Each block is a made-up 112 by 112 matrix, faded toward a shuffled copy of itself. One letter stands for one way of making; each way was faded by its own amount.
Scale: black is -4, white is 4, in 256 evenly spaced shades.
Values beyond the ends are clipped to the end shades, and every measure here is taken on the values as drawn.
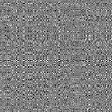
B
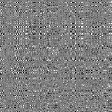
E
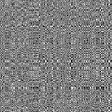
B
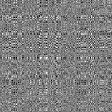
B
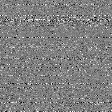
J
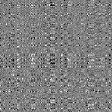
E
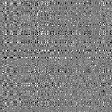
E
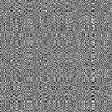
B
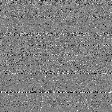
J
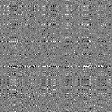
E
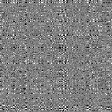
E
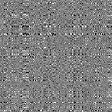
E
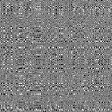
E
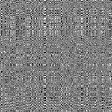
B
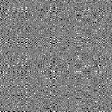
E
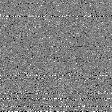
J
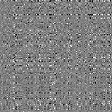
E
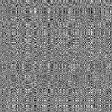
B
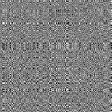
B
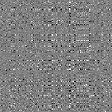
E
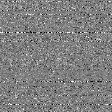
J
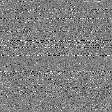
J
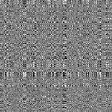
B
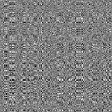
B
